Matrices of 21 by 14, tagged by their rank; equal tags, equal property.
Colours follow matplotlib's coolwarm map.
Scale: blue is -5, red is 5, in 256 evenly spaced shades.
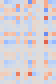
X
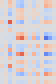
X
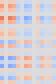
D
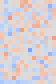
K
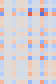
D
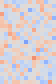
K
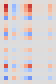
D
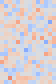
K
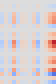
D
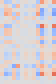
X
